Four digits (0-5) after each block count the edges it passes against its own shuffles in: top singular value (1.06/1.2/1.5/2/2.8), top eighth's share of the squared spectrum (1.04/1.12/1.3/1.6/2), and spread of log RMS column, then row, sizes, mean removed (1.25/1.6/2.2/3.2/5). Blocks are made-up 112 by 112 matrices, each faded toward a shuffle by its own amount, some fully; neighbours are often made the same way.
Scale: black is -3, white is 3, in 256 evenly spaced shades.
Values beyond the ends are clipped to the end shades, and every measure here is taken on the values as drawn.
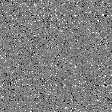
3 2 1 1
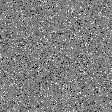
2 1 0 0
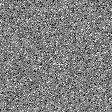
1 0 0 0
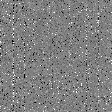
2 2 2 0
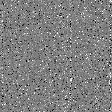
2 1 2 0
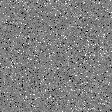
0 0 0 0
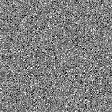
4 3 1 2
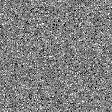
3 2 0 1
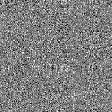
4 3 2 2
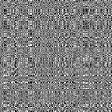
5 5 4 4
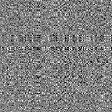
5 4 3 3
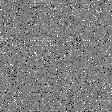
3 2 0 1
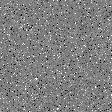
0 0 0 0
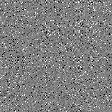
4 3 2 2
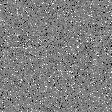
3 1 0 0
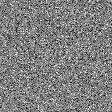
2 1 0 0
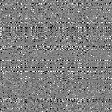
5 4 2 4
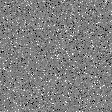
0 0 0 0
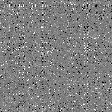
4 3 2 1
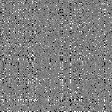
5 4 3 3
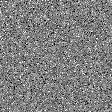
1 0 0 0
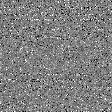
1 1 0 2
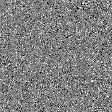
0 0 1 1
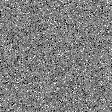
0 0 0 0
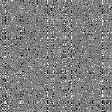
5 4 3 1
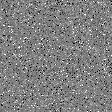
2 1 0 0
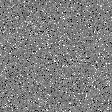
0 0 0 0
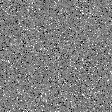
2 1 0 0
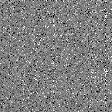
3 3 2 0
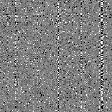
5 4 3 2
